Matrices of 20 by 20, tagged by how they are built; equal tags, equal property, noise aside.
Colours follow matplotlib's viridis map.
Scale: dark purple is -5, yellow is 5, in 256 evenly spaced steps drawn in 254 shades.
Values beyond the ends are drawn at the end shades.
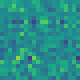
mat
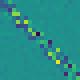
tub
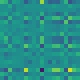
mat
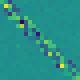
tub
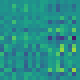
mat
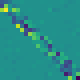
tub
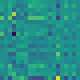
mat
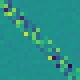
tub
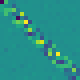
tub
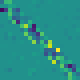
tub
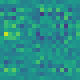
mat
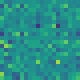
mat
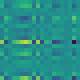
mat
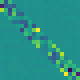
tub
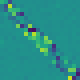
tub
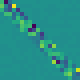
tub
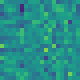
mat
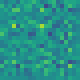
mat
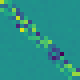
tub
